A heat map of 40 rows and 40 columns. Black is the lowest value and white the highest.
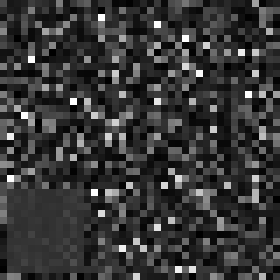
No overall slope runs across the table. The bottom left is the smoothest part. An odd patch, calmer than its surroundings, sits in the bottom left. The values are skewed, with a long tail toward high values. On average the colour sits 20% of the way up the scale. No single row or column stands out from its neighbours. There are no regular stripes.
